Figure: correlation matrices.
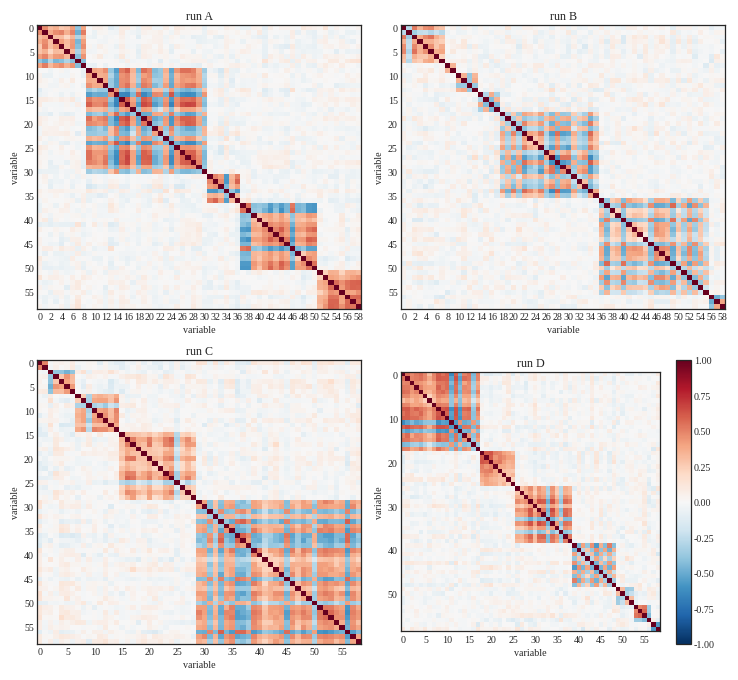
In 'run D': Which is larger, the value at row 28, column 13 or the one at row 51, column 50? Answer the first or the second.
the first
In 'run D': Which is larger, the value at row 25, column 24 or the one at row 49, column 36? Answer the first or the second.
the first
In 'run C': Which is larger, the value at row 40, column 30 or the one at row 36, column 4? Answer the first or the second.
the first
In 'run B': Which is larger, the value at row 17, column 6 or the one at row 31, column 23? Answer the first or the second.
the second
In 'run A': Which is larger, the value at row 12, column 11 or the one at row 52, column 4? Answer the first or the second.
the first
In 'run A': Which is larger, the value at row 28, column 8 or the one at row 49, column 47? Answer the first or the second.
the second
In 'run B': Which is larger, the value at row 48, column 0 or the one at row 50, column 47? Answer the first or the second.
the second
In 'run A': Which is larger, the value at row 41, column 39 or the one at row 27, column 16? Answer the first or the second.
the second
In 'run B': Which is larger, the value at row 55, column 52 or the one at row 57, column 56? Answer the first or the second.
the first
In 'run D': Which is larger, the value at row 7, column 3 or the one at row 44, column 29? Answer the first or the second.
the first
